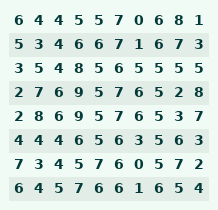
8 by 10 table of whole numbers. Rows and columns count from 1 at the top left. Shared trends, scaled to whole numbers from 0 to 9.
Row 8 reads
6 4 5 7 6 6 1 6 5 4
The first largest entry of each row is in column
9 6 4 4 4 4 1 4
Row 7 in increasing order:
0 2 3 4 5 5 6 7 7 7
